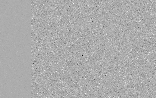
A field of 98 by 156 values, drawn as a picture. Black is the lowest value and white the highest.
Odd rows or columns: none. Histogram: heavy tails on both sides. Average level on the scale: 70%. Grain: fine. Seam: vertical, 20% of the way across, the left part calmer. Stripes: none. Slope: none.
